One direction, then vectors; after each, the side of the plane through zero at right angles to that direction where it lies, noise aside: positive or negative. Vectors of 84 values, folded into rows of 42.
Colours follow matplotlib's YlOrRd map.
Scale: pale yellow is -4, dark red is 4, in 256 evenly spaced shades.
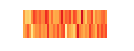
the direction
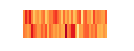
negative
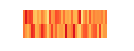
negative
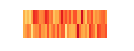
positive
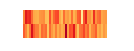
negative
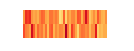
negative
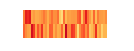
negative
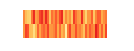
positive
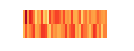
negative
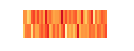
positive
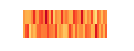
positive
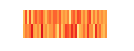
negative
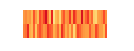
positive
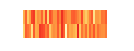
positive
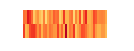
negative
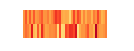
negative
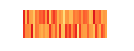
negative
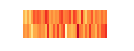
positive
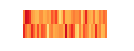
negative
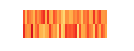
negative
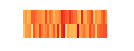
positive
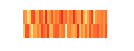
positive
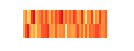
positive
